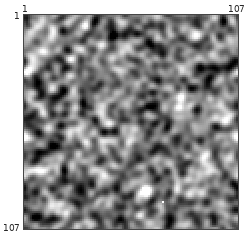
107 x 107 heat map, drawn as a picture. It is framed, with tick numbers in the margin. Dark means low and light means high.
No seam splits the table. On average the colour sits 50% of the way up the scale. The field is mottled with small blotches. There are no regular stripes. One lone cell stands out, far higher than its neighbours.
